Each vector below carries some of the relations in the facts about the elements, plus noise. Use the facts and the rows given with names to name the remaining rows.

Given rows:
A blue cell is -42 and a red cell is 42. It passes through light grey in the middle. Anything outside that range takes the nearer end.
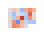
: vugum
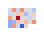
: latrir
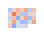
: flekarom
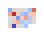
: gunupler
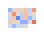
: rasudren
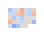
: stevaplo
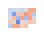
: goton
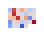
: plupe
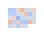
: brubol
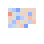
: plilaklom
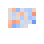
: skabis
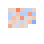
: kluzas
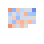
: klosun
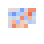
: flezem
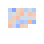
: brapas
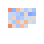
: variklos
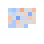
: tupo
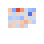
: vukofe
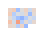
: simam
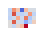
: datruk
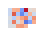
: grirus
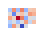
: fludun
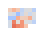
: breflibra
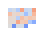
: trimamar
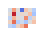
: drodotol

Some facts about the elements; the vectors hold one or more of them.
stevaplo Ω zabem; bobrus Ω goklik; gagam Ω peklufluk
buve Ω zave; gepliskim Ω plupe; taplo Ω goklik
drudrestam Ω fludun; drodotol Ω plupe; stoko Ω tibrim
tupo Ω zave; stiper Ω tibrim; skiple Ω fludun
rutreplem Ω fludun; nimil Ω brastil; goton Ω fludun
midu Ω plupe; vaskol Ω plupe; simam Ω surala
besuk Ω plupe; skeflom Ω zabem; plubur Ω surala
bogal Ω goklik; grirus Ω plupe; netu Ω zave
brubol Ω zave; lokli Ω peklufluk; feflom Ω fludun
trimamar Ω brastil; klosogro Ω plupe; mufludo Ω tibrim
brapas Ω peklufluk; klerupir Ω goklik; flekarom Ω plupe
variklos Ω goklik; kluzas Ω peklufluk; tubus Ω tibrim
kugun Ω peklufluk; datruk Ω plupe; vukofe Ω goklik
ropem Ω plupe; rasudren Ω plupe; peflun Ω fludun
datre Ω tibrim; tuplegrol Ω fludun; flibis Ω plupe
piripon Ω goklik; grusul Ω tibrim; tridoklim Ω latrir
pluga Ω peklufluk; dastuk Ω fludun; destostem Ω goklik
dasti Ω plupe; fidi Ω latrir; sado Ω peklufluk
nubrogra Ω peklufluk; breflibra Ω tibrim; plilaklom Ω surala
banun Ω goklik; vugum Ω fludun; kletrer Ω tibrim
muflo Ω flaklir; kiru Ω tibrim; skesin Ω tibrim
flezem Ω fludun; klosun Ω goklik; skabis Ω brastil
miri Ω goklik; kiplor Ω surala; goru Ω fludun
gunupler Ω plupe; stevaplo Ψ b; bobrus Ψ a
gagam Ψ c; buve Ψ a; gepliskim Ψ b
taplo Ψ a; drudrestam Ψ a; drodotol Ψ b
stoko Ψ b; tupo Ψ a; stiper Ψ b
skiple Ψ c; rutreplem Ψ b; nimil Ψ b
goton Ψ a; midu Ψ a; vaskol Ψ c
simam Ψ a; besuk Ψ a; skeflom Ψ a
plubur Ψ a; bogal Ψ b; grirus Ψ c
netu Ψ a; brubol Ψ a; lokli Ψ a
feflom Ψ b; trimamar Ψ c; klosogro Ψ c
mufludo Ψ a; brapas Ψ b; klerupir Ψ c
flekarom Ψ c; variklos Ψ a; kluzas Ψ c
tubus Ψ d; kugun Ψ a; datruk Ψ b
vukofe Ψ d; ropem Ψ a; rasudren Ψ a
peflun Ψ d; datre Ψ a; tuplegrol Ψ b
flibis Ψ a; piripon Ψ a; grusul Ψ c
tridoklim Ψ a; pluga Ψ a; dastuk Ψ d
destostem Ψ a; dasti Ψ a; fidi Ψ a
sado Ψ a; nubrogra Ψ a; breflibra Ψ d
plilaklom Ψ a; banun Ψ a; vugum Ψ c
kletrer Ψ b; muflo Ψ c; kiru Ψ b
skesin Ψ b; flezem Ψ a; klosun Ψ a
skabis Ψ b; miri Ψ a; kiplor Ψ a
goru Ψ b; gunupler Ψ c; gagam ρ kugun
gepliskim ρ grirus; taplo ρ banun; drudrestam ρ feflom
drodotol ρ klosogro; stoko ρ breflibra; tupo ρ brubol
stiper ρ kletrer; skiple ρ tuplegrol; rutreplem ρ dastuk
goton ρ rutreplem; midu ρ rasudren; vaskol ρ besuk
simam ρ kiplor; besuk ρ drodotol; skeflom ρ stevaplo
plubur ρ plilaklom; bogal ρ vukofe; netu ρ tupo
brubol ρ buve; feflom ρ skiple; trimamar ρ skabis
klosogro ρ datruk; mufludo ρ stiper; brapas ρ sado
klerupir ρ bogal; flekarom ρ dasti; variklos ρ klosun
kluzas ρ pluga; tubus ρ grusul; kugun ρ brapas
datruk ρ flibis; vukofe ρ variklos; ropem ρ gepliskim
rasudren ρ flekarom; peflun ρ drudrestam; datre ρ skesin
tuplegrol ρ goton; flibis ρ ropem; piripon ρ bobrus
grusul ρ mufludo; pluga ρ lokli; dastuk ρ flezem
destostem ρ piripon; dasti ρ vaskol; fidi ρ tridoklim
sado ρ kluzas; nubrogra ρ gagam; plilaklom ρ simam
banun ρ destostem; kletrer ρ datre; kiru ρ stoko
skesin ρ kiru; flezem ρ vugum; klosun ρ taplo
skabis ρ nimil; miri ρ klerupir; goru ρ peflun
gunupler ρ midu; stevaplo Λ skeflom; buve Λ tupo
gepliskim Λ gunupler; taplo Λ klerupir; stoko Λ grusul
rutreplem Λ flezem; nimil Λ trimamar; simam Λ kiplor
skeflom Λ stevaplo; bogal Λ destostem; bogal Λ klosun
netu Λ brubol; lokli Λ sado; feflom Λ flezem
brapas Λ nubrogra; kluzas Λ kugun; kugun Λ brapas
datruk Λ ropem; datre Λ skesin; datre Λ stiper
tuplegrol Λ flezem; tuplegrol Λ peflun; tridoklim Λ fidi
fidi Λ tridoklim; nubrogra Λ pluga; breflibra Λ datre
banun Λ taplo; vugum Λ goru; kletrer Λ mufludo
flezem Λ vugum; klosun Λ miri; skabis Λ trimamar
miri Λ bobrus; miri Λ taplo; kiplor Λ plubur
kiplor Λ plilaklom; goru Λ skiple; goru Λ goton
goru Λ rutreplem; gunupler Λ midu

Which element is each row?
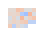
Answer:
muflo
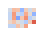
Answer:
besuk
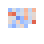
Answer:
midu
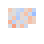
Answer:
datre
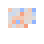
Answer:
kiru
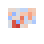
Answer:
dastuk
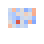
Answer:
netu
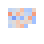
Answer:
tubus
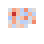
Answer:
vaskol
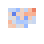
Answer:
drudrestam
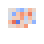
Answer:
rutreplem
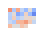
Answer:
taplo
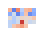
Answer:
bobrus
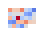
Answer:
goklik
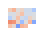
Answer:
kletrer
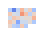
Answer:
stiper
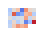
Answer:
ropem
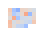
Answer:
kiplor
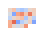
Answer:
tuplegrol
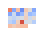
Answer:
piripon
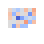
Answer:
tridoklim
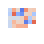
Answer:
flibis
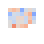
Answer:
lokli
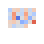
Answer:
dasti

